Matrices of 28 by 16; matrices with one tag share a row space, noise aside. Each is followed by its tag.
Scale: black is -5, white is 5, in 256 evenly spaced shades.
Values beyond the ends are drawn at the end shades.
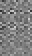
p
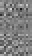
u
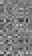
u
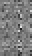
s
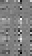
s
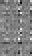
s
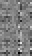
s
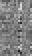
s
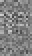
u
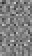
p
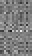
u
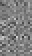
p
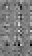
s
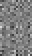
p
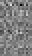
u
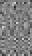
p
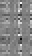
s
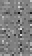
s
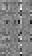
s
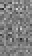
u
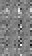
s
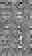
s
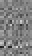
u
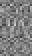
p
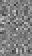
p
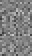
p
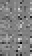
s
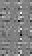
s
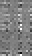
s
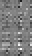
s
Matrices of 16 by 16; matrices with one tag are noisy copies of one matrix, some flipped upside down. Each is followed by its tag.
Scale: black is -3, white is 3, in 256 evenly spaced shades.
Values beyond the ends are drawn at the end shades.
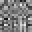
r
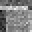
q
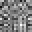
r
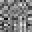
r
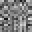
r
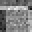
q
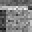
q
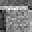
q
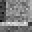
q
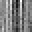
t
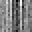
t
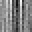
t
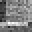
q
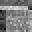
q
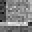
q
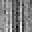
t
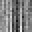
t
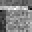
q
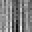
t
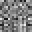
r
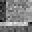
q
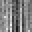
t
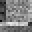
q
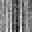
t
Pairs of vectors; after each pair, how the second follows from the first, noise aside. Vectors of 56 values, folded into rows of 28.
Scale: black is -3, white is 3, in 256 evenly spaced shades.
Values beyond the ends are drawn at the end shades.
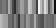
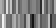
shuffled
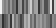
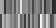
shuffled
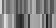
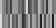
shuffled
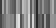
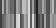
copied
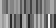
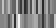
shuffled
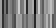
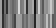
copied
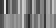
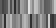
shuffled
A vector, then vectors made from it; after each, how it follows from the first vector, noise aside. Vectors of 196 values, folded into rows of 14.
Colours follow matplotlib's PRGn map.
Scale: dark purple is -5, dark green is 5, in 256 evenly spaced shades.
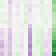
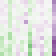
negated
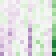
copied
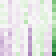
copied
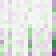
sign-scrambled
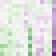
negated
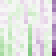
negated
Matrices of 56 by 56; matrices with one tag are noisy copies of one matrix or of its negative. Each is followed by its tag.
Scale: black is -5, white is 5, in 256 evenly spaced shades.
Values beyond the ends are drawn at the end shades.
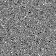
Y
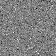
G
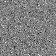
Y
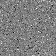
G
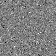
Y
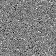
G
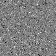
Y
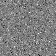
Y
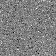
G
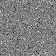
G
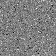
G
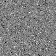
Y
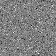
G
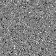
Y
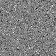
G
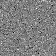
G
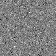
Y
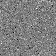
G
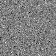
Y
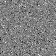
Y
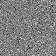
G
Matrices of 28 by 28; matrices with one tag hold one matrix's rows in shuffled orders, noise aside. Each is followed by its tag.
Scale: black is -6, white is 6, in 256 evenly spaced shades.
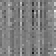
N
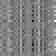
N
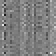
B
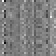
B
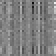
N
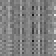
N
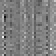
B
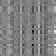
N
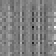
N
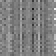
N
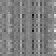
N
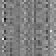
B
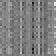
N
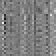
B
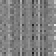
N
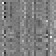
B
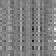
N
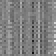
N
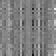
N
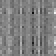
N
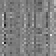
B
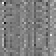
B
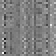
B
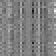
N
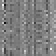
B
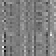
B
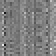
B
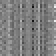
N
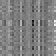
N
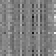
N
